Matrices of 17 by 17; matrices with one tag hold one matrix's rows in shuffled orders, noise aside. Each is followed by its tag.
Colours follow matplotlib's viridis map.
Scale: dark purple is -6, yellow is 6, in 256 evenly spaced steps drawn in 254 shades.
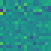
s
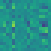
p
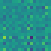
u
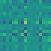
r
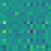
u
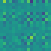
u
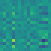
p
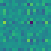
u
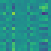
p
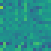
s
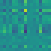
r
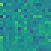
s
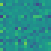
s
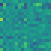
s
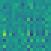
u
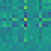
r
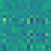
u
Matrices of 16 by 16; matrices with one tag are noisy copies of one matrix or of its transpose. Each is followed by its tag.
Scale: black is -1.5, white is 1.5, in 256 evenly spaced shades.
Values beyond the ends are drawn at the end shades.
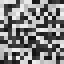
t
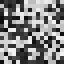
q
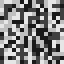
t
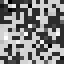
q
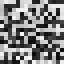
t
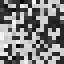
q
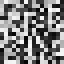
t
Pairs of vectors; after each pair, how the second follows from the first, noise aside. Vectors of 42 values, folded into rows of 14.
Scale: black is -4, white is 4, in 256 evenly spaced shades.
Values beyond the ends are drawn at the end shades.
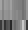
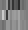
wrapped around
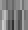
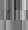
reversed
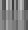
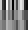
scaled up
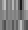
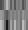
reversed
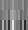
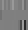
partly zeroed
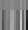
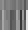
negated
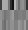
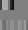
partly zeroed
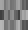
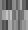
wrapped around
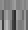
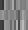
wrapped around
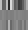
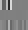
partly zeroed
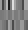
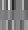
negated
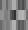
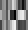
scaled up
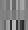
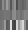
negated
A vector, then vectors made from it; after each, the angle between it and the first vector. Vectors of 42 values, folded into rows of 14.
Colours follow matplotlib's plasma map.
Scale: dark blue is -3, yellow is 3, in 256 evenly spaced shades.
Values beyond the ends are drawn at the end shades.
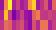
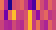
nearly opposite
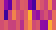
nearly opposite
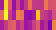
partly aligned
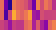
nearly opposite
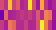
partly aligned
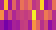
orthogonal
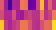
partly opposed
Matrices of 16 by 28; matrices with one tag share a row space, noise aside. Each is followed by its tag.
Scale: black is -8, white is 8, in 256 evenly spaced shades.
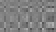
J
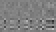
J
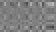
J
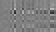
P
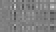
P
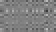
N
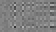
P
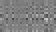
N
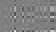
P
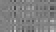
P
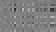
P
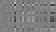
P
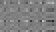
J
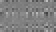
N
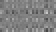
N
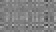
N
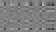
J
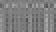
N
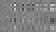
P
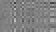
P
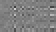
P
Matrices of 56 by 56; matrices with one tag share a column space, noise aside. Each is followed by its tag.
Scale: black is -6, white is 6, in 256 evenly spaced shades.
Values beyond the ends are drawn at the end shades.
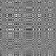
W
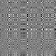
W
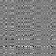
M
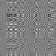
W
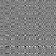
M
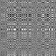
W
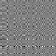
M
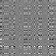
M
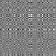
W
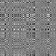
W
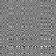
M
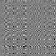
M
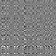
M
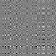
M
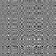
M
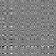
M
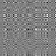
W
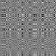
W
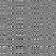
M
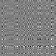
M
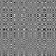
W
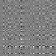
M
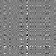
M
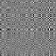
W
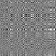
W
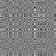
W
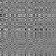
W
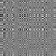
W
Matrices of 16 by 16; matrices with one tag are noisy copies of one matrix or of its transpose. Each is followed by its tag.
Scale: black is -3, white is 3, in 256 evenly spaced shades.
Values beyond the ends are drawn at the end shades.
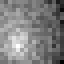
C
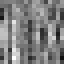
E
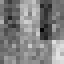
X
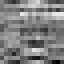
E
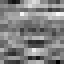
E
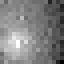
C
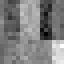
X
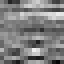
E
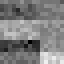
X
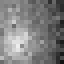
C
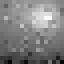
C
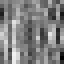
E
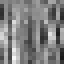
E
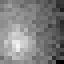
C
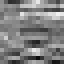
E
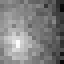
C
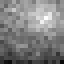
C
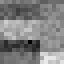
X
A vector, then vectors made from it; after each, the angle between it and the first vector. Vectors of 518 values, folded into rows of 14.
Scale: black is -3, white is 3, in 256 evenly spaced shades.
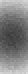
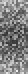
partly aligned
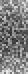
partly aligned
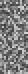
orthogonal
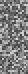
orthogonal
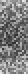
partly aligned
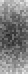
nearly parallel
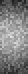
nearly opposite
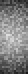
nearly opposite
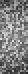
partly opposed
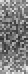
partly aligned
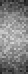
nearly opposite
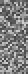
orthogonal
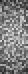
partly opposed
